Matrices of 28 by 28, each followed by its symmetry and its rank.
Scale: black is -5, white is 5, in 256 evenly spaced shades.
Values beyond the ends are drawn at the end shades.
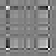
symmetric, rank one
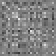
symmetric, rank three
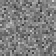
neither, full rank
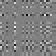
antisymmetric, rank two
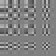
symmetric, rank one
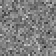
neither, full rank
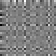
antisymmetric, rank two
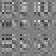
antisymmetric, rank two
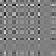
symmetric, rank one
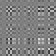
symmetric, rank one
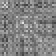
symmetric, rank three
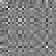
symmetric, rank three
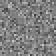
antisymmetric, full rank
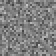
antisymmetric, full rank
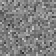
neither, full rank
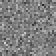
antisymmetric, full rank
